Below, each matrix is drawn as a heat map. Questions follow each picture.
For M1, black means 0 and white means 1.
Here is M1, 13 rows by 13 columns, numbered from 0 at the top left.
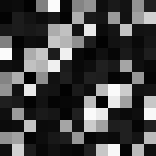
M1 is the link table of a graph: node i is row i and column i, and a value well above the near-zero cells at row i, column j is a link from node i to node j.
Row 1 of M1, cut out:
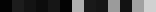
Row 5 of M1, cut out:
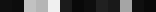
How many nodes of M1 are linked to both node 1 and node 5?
0
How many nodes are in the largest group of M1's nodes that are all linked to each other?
3
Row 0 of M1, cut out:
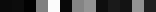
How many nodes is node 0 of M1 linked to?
5
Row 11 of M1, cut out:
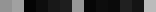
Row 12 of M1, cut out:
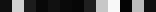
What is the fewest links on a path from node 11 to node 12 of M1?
1
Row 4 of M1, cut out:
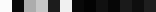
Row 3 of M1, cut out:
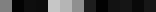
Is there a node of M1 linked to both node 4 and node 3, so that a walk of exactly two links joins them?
yes
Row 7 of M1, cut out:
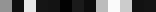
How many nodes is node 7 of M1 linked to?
5
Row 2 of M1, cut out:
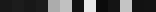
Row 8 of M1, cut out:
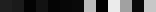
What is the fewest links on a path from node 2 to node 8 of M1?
2
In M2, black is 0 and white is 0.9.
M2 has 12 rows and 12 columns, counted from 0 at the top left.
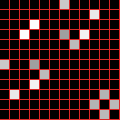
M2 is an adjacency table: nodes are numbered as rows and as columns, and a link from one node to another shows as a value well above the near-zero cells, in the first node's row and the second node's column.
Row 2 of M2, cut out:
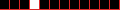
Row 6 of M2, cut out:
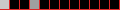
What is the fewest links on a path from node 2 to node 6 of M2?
2
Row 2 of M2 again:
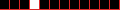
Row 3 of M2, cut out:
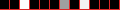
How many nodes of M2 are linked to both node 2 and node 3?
0
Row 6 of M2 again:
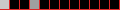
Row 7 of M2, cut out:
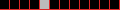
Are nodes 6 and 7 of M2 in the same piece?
no
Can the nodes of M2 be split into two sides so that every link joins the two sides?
yes
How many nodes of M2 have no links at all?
1
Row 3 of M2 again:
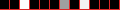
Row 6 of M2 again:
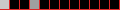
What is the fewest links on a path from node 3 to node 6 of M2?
1
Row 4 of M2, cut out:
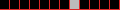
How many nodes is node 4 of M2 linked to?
1
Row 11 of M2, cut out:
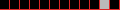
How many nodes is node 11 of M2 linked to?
1
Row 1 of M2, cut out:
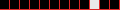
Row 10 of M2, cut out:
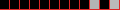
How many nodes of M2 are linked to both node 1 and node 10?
1
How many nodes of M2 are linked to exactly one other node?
7
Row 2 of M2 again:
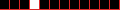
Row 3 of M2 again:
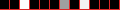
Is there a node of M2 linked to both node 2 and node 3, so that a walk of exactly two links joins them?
no
